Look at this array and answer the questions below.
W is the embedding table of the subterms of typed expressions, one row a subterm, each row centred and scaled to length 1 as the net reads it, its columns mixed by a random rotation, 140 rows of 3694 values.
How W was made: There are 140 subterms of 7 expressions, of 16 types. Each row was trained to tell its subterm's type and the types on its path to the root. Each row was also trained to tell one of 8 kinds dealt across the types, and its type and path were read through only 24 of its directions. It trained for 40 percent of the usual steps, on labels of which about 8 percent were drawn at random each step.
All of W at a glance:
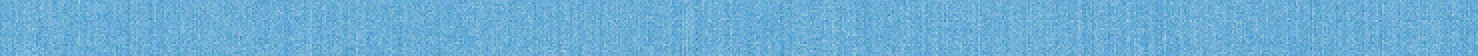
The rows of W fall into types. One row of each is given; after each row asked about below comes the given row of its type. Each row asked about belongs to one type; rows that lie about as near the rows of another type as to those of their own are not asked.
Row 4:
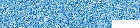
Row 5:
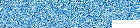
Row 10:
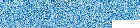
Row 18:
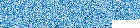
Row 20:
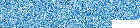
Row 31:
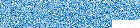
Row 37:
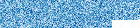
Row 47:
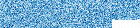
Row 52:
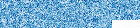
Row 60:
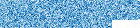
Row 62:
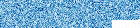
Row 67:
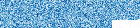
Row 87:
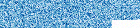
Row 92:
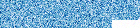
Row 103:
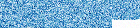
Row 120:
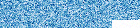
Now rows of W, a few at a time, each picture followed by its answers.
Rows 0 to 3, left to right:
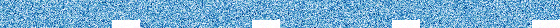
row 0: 5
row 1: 60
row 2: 67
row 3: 62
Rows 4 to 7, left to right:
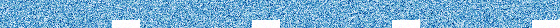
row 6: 62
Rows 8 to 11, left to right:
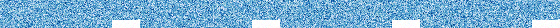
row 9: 103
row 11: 31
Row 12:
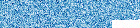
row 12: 67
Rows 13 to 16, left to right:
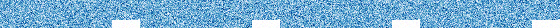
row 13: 20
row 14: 31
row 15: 31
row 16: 47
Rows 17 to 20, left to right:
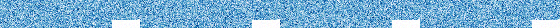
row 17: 37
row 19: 87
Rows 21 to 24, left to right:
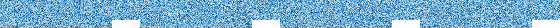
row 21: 67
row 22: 10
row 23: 31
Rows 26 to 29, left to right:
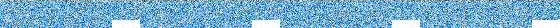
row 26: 31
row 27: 37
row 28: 5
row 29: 62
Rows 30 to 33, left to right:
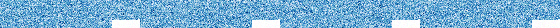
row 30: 4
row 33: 47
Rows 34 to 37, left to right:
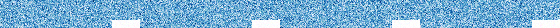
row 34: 37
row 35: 5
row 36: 87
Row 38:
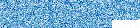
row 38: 4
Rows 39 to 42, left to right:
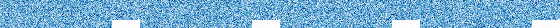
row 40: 52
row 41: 47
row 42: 18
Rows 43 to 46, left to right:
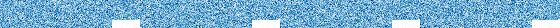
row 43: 120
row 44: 52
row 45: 18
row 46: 120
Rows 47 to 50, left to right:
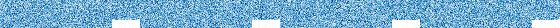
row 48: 103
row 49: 47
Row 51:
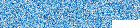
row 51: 92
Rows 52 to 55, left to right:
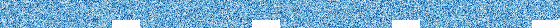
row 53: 92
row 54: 92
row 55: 87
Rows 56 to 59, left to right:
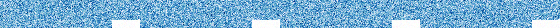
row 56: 10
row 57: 5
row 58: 20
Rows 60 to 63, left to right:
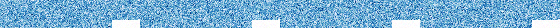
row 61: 87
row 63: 67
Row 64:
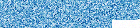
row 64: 47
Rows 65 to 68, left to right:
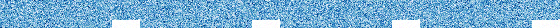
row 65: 103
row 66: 18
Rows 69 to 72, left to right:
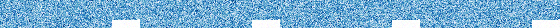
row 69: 18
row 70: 120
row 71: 52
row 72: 60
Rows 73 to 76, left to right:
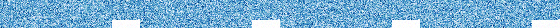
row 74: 5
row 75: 67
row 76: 18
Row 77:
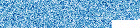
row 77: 5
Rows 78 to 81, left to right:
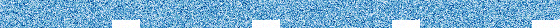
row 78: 103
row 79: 103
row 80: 31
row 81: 5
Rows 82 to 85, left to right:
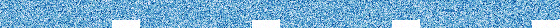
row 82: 4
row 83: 47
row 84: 92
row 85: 37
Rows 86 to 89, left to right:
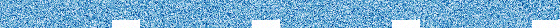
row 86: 31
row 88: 37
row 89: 62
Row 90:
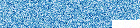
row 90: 4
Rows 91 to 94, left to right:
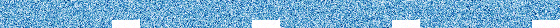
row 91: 20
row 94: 60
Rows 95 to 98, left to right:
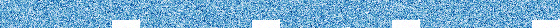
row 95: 62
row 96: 60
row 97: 4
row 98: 4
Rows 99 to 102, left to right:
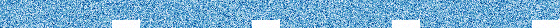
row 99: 92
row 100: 5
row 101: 62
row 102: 4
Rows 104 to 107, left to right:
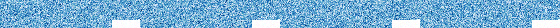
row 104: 47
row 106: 18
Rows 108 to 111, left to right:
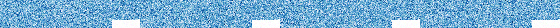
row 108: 62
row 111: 37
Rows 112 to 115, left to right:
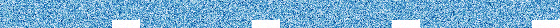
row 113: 5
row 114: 18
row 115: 4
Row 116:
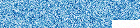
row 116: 18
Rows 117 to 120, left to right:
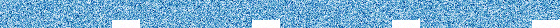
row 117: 62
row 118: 52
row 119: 120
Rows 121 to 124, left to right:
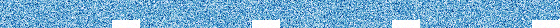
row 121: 52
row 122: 47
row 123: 92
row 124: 120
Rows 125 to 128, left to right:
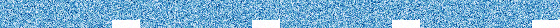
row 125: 103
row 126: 10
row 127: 62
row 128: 31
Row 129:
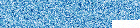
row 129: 31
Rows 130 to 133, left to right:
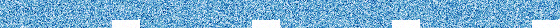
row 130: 37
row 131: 87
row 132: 37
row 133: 120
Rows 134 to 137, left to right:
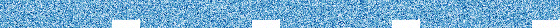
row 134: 103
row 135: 47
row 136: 4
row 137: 10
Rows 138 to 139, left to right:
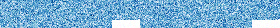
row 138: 37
